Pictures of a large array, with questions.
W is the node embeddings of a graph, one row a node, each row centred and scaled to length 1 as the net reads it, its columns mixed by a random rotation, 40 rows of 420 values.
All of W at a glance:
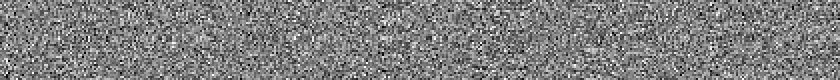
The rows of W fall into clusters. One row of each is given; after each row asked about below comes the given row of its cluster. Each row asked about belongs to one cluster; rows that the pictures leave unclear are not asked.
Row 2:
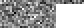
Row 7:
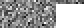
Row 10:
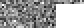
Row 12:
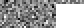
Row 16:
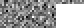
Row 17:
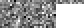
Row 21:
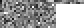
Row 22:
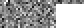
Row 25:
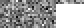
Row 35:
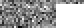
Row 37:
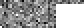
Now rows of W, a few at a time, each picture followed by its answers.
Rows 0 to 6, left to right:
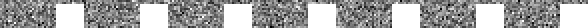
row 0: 16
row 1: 21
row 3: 35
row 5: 16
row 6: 17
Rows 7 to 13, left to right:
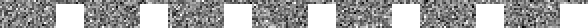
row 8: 25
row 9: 7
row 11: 12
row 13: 35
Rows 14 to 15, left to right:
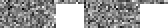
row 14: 22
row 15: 21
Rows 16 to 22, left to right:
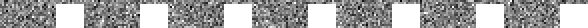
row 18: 10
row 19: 10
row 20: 35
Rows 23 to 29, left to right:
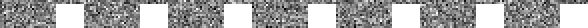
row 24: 2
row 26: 21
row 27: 7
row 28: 10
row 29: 2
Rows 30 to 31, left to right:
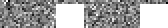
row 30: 22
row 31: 7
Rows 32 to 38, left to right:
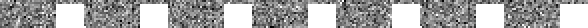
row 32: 17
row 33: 37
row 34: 21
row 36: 22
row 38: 12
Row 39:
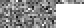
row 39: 25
